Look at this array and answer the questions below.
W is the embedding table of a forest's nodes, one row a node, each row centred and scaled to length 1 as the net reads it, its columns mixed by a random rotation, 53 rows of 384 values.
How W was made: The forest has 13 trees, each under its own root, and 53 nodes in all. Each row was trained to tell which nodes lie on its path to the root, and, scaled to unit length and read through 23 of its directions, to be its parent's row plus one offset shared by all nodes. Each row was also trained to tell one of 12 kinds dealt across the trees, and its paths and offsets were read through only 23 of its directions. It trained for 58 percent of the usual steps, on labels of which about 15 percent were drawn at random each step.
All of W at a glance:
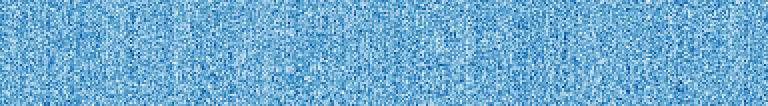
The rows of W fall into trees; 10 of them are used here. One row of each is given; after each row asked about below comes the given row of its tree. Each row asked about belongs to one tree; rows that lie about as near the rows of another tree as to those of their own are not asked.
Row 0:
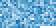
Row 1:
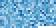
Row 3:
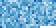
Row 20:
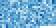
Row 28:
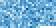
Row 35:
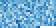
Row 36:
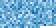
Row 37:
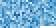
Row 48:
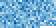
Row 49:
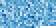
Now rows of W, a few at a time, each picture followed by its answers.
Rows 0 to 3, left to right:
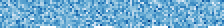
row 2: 20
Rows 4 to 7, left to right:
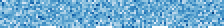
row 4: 49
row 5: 37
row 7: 35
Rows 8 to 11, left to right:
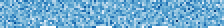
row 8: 48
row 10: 35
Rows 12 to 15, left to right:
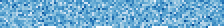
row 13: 28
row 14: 49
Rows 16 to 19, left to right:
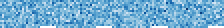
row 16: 36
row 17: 36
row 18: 28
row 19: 3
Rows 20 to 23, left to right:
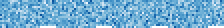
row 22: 20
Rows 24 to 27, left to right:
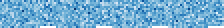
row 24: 49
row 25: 3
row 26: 28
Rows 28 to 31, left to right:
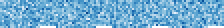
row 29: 0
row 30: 1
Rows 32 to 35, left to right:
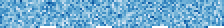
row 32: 37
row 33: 1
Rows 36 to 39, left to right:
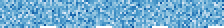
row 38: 35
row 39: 3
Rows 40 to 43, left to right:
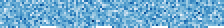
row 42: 28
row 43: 0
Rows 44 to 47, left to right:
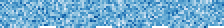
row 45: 36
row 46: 1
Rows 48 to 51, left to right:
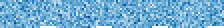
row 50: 36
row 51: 20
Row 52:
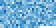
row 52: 20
